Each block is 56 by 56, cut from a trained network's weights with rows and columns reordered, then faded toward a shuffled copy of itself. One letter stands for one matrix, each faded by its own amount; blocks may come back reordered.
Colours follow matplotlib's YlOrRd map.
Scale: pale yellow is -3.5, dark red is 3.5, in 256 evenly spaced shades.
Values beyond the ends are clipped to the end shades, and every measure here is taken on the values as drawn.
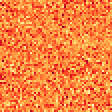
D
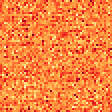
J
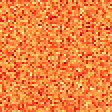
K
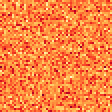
D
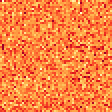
D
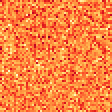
K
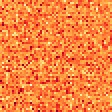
J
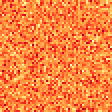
K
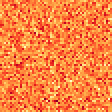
K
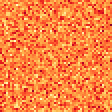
K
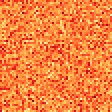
K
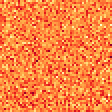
K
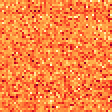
J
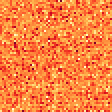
J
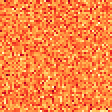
K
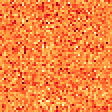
J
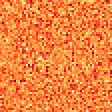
D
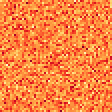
K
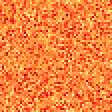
D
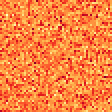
D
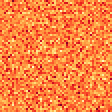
D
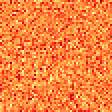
D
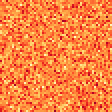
K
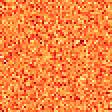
K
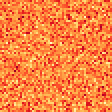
K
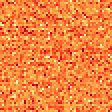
J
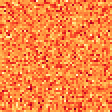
D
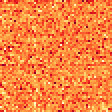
J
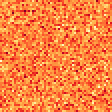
D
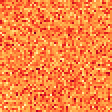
K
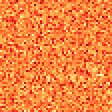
D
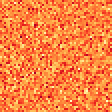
D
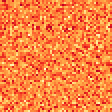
K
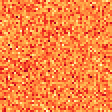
D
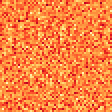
K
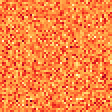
K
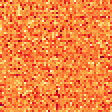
J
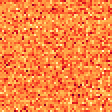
J
